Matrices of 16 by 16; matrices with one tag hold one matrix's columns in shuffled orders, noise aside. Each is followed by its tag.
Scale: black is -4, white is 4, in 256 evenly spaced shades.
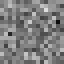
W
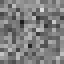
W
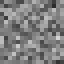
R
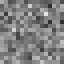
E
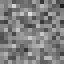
E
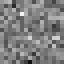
R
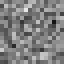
W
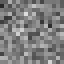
E
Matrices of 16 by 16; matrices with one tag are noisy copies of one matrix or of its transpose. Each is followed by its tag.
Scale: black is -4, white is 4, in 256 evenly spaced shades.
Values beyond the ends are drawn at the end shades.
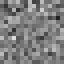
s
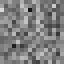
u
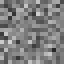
s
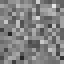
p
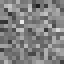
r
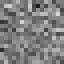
r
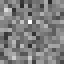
r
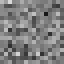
u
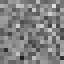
p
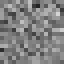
r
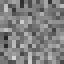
r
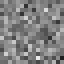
p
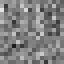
u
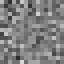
s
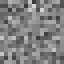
s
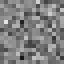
p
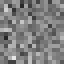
r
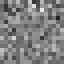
s
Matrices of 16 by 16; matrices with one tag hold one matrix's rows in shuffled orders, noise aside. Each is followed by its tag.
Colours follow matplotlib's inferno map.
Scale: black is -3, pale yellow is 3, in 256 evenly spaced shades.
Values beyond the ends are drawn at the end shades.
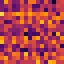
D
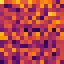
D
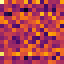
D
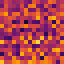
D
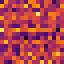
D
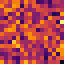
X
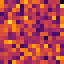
X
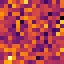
X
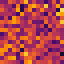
X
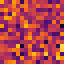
X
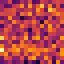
D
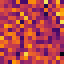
X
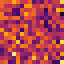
X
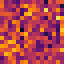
X
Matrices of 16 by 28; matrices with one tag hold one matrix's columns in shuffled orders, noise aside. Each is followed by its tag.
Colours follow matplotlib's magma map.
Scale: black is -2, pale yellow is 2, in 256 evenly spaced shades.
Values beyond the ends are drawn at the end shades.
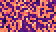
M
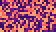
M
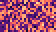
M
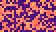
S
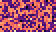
S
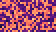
S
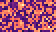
S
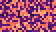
S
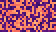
S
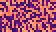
M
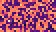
M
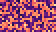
S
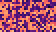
S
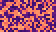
S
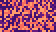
S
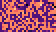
S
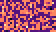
S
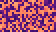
S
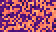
S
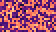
S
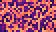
M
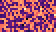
M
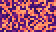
S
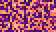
S
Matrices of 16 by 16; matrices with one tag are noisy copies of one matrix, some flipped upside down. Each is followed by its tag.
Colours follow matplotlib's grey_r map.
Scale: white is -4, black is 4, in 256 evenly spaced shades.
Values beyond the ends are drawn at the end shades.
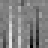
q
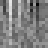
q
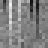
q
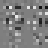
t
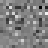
t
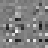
t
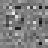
t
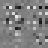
t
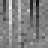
q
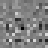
t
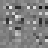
t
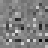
t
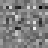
t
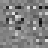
t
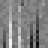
q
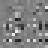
t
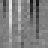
q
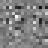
t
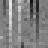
q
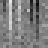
q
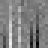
q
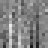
q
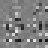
t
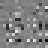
t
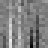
q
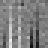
q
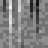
q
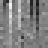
q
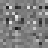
t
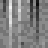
q
